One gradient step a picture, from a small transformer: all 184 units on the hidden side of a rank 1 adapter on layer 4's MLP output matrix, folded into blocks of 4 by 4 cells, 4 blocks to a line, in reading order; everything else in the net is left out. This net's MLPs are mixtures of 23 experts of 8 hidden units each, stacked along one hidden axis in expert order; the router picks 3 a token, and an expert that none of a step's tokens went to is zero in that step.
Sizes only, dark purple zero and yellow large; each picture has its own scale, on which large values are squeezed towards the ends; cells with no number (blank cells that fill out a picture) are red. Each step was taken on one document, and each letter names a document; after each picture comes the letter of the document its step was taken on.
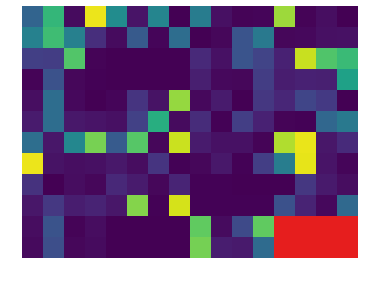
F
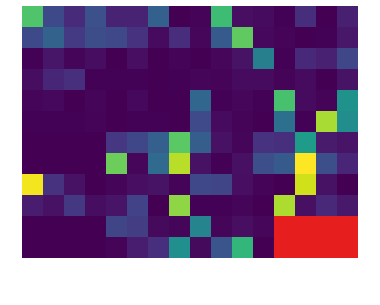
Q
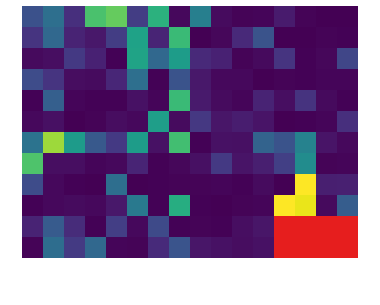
F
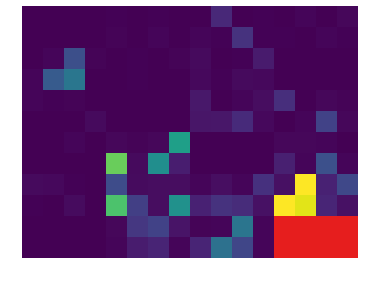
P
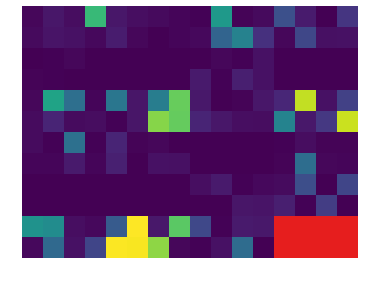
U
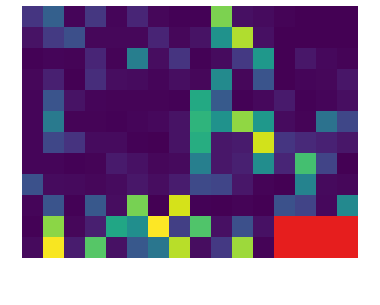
Q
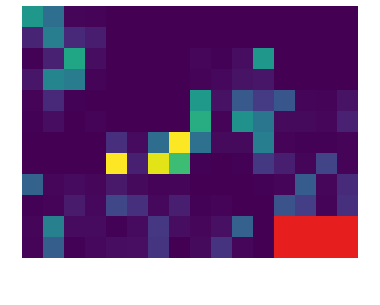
P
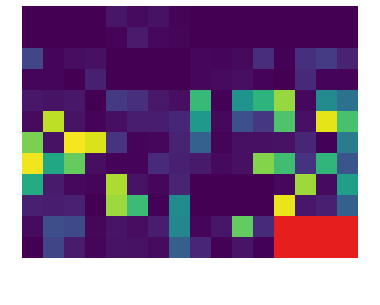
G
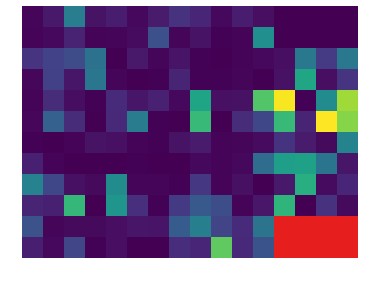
G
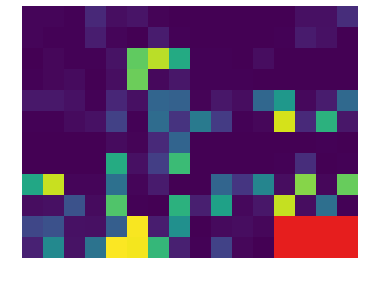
U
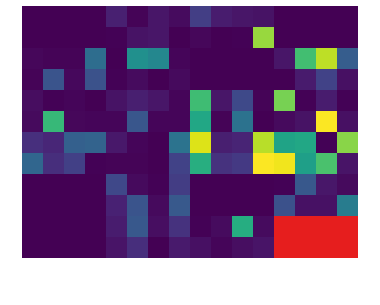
G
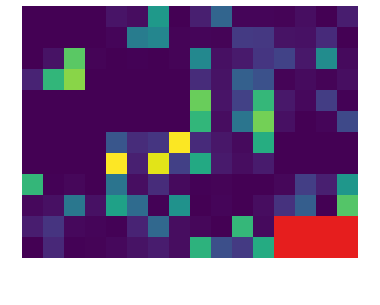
P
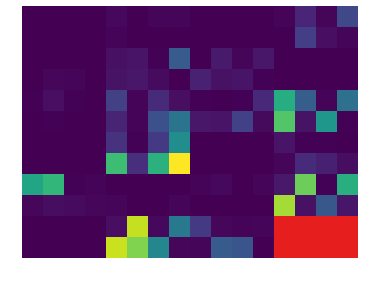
U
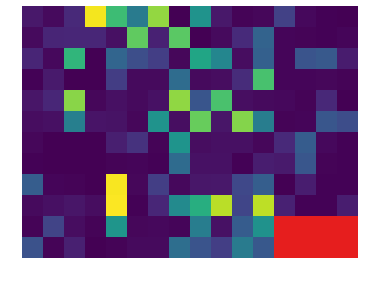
F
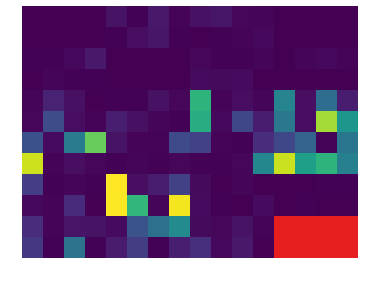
G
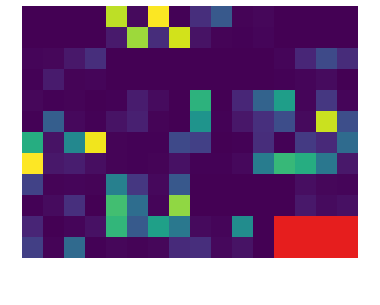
G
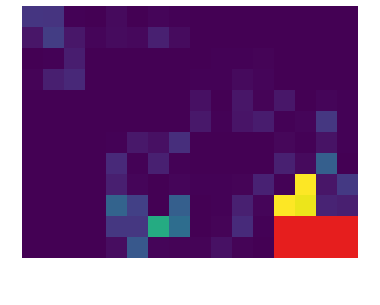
P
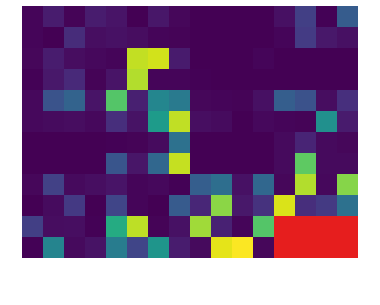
U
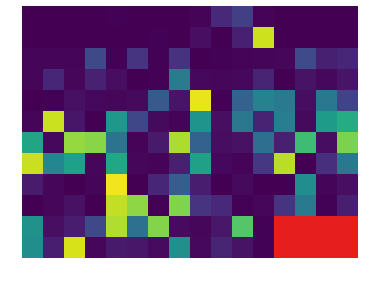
G
